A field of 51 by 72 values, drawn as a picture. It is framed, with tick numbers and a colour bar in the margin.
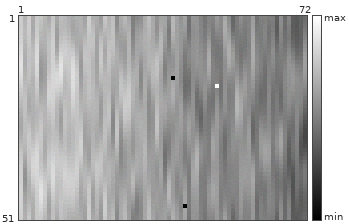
The field climbs toward the left. The grain runs up and down. Three lone cells stand out: one far higher and two far lower than their neighbours. The values follow a bell shape.
